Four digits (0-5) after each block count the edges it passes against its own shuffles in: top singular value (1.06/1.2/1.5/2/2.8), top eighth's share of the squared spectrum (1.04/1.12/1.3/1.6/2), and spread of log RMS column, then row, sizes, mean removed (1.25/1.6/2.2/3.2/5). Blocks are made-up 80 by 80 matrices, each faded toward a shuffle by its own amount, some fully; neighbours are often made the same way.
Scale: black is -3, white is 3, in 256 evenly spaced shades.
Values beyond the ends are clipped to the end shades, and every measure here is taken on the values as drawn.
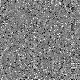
3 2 0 0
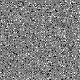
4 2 1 1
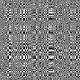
5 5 4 4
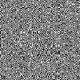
4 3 2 2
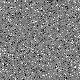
1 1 0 0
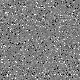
2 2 0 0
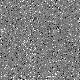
2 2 1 1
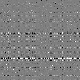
5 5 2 3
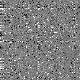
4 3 2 2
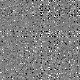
2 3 3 3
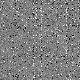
2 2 2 2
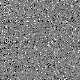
1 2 2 1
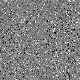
1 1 1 1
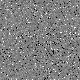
0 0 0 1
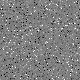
0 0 0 0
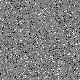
2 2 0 0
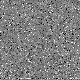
3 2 0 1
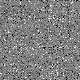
3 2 0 1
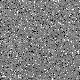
1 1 0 0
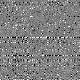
4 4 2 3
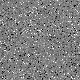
1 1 0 0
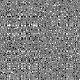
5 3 2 2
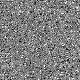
3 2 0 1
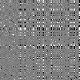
5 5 4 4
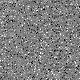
2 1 0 0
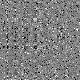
4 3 1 1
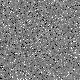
0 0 0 0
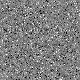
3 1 0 1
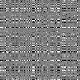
5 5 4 4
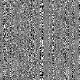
3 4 4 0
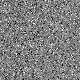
0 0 0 0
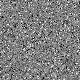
0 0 0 0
